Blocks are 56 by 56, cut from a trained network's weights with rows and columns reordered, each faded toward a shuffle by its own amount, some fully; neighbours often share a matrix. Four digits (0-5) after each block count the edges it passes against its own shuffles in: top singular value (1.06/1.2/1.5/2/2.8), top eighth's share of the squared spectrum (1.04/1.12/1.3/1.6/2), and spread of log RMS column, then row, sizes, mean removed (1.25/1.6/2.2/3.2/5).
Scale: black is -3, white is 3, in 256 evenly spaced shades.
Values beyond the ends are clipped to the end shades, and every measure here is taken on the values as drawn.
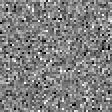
1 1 1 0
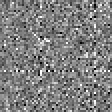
3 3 2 1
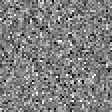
1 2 1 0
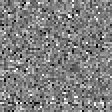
2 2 1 1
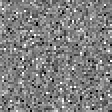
0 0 0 0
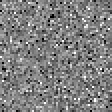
0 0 0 0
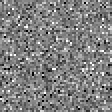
0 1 0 0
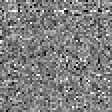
2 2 1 1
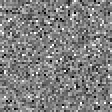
0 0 0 0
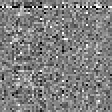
4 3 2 2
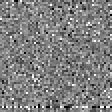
3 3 1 1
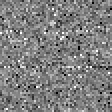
2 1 0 1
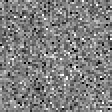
0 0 0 0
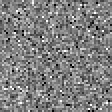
0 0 0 0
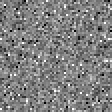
0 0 0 0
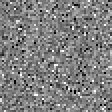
0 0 0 0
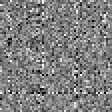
3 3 3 1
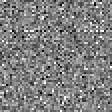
3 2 1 1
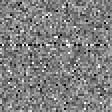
3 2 0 1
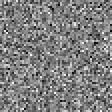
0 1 0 0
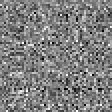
3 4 2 2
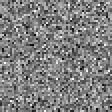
0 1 0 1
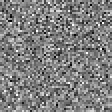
2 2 1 1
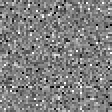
2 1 0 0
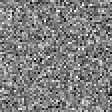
0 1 0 0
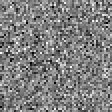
2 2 0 1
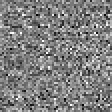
3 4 1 2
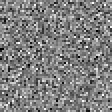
1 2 0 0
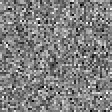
2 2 0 1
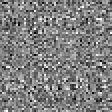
3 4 2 3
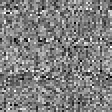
3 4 1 2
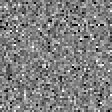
2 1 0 1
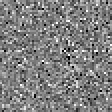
2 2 1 1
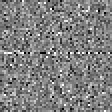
2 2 1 1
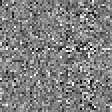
3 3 3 2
